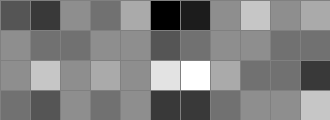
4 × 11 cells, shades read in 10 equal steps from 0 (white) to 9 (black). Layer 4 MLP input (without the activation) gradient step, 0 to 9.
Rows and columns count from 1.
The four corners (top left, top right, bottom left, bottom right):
6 3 5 2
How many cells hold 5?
11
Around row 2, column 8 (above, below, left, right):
4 3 5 4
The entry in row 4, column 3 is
4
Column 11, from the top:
3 5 7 2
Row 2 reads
4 5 5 4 4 6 5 4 4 5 5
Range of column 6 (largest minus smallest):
8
